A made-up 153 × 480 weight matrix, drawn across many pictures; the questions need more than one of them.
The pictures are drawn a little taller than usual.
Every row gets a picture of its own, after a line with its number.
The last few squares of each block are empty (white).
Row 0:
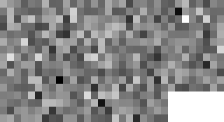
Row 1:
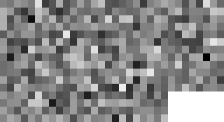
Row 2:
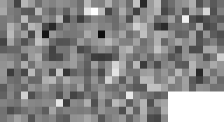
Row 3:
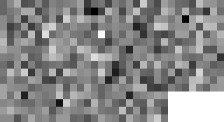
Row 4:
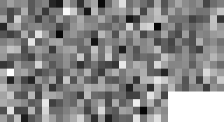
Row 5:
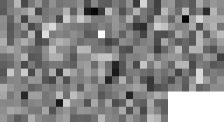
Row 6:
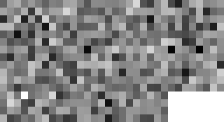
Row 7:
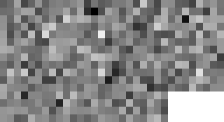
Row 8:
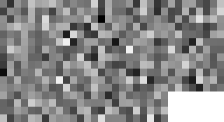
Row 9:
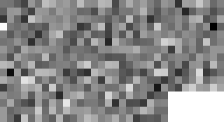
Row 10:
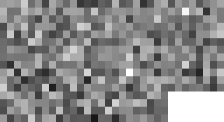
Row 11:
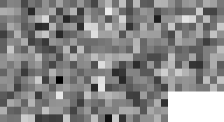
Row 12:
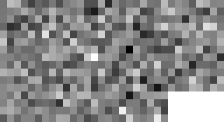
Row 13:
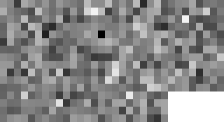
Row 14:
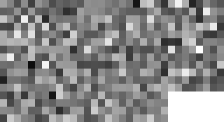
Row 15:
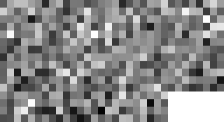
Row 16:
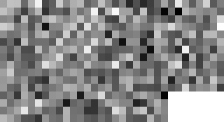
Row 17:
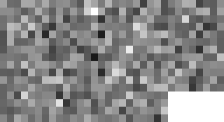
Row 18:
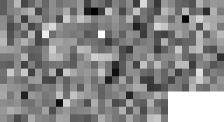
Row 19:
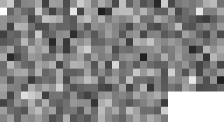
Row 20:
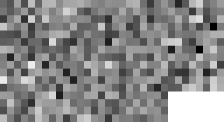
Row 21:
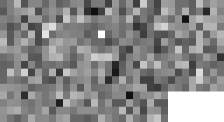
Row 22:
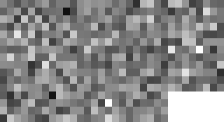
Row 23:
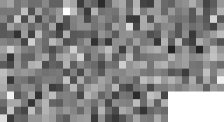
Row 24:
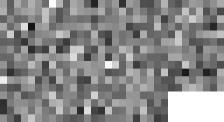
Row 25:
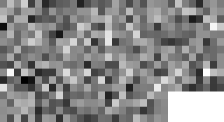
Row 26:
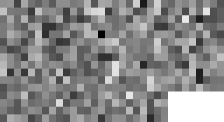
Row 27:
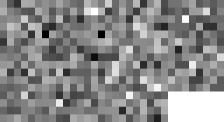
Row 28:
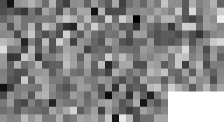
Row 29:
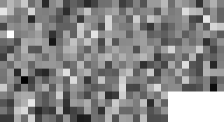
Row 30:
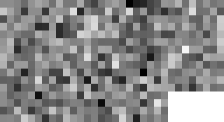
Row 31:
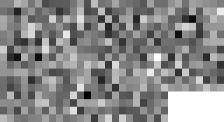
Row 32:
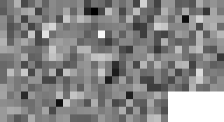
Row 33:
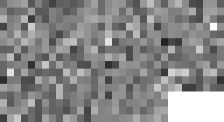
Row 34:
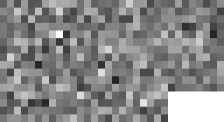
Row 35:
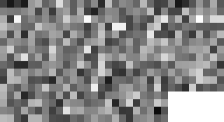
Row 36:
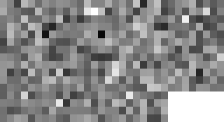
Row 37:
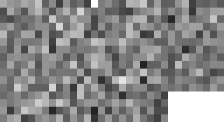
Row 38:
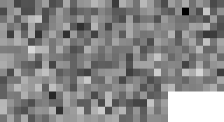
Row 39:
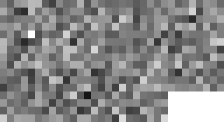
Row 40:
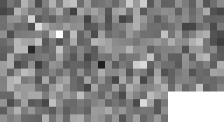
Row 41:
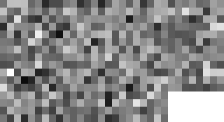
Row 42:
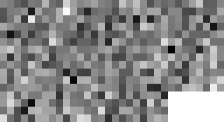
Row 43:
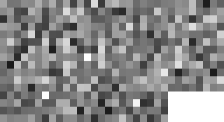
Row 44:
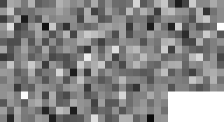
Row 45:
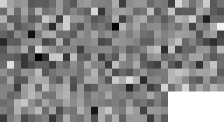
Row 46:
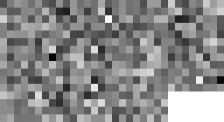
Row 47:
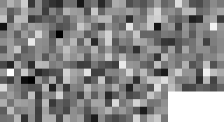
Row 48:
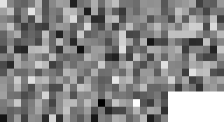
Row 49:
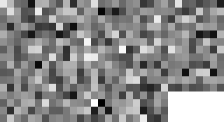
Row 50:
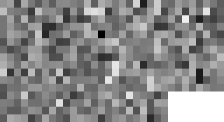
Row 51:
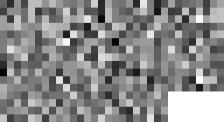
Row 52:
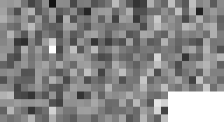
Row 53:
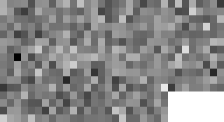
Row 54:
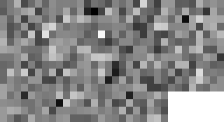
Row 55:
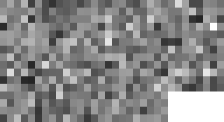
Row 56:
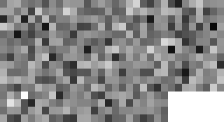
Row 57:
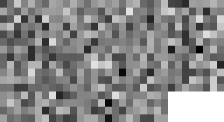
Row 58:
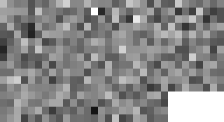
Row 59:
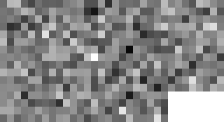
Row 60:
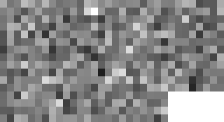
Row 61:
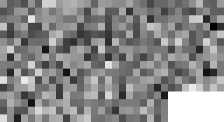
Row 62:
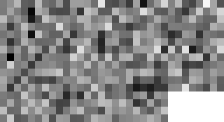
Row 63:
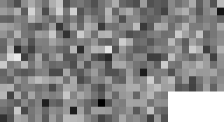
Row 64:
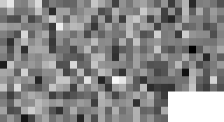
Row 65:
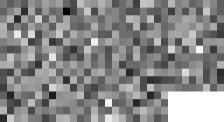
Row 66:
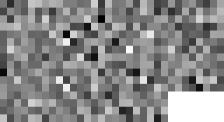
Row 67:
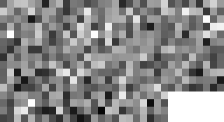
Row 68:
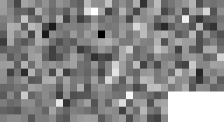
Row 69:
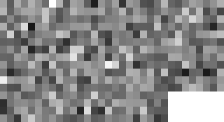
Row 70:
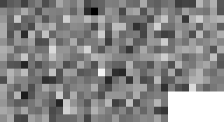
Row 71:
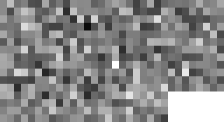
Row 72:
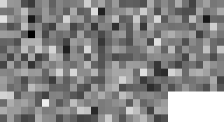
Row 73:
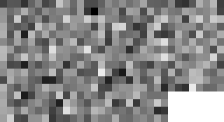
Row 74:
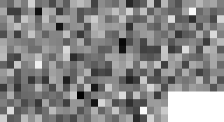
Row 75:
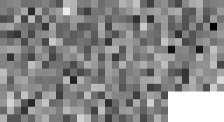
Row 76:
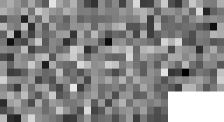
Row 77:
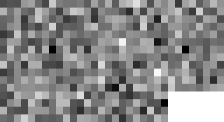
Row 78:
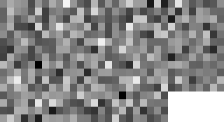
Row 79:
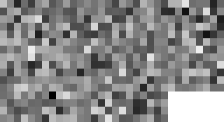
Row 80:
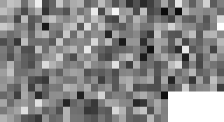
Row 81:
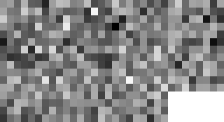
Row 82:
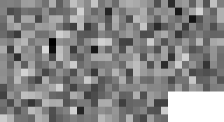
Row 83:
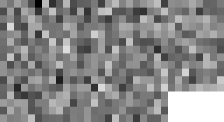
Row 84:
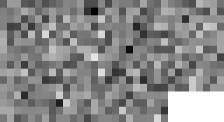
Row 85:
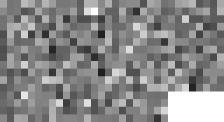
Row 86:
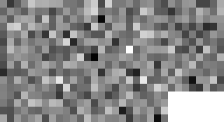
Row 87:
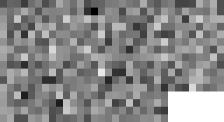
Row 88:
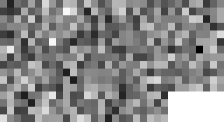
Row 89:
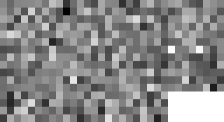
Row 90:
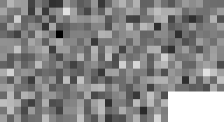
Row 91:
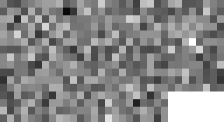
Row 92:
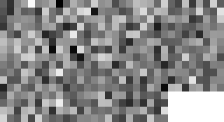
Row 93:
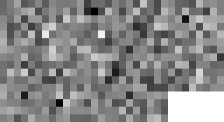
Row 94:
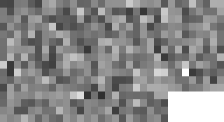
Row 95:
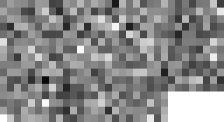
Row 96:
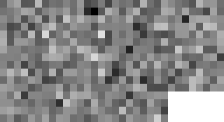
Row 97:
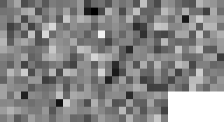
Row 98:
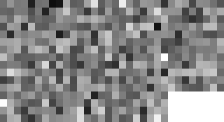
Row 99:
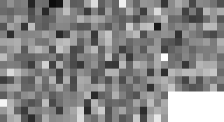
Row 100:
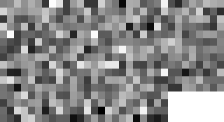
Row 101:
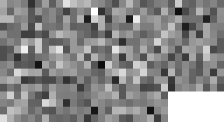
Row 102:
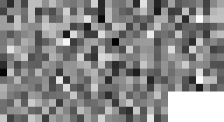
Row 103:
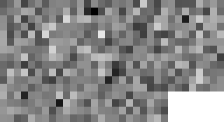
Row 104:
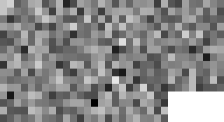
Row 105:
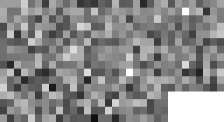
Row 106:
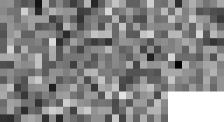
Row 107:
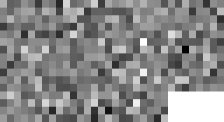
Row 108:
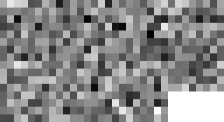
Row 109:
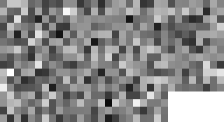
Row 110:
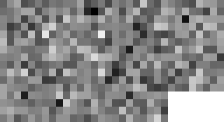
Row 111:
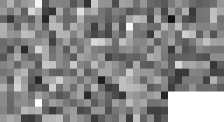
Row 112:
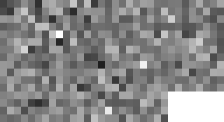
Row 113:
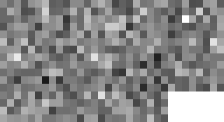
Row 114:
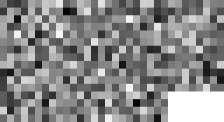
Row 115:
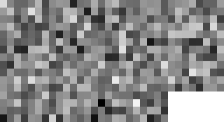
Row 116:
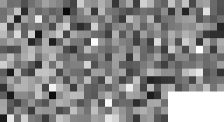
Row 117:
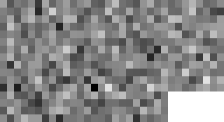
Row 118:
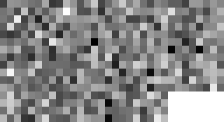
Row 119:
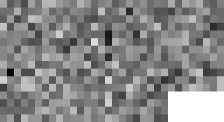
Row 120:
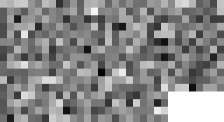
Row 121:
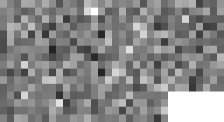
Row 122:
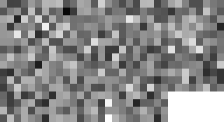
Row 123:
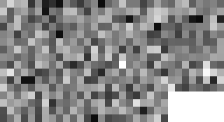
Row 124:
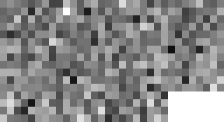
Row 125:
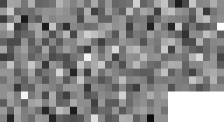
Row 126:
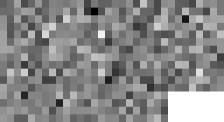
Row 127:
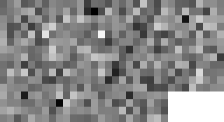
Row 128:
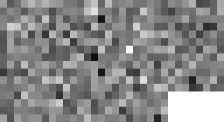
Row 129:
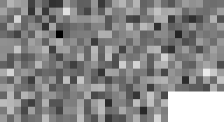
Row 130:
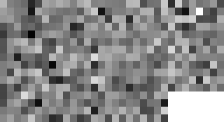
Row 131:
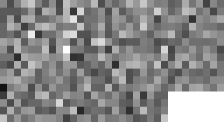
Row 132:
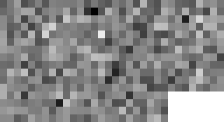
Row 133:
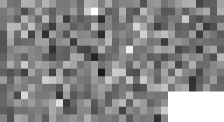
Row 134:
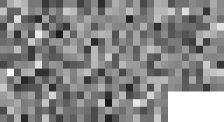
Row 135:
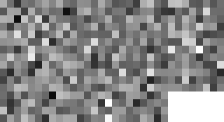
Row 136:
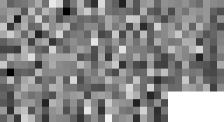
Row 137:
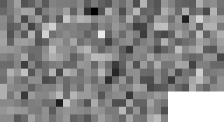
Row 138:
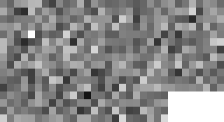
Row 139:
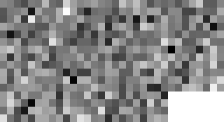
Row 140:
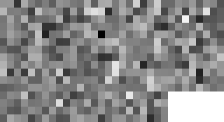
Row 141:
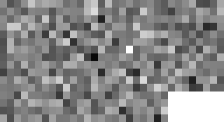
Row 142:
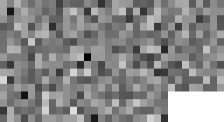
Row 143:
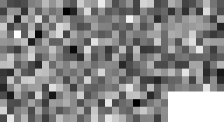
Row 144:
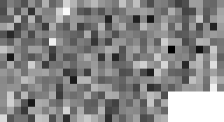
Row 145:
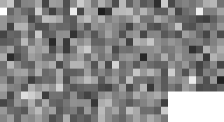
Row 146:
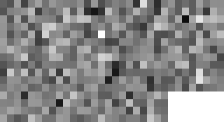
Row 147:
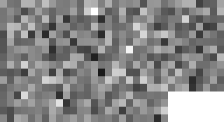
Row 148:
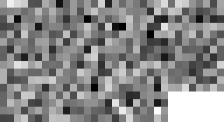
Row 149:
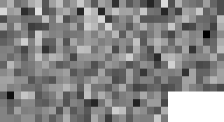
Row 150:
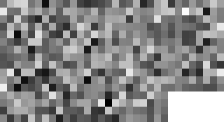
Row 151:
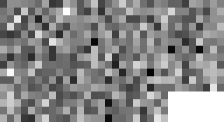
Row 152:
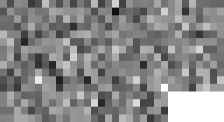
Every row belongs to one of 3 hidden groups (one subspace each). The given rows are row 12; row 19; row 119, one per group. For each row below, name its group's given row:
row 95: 19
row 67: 119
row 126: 12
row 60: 12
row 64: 19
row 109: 119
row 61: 119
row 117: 19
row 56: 119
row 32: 12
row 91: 119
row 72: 19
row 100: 119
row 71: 19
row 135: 119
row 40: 19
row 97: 12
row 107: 19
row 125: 119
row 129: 119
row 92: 19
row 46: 19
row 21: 12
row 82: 19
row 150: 119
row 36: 12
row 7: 12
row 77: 19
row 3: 12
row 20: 119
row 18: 12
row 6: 119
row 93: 12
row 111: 19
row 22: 119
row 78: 19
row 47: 119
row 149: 19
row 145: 19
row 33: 119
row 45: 19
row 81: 19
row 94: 19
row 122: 119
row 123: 119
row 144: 119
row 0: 19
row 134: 119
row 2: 12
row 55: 119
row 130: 19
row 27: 12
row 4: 119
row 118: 119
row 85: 12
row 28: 19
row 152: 19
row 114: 119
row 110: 12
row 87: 12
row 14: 119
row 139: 119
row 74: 19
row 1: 19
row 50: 12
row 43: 19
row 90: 119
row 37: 19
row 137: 12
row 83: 19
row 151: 119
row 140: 12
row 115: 19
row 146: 12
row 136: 119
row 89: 119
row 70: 12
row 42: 119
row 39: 19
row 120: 12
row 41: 119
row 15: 119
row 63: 19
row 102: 12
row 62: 19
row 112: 19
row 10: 119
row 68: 12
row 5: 12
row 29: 119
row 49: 19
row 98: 119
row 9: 119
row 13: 12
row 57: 119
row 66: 12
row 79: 119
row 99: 119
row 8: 12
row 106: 19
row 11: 19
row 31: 19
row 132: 12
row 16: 19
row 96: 12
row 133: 12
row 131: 19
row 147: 12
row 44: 119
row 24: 119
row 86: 12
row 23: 119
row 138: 19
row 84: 12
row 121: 12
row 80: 19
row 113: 19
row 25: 119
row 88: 119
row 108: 12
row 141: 12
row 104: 19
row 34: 19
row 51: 12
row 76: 119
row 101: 19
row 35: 12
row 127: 12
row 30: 19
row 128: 12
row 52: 19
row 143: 119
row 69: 119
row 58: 19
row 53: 19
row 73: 12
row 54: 12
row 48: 19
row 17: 12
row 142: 119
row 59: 12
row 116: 119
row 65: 119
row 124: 119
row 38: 119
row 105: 119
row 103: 12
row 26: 12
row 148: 12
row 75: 119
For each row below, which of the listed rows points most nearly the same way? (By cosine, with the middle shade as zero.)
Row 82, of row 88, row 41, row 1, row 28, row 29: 28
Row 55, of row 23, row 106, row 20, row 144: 106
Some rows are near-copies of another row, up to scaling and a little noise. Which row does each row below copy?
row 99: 98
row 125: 44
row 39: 138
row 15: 67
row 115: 48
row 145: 19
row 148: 108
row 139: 42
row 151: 118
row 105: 10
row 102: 51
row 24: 69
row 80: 16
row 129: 90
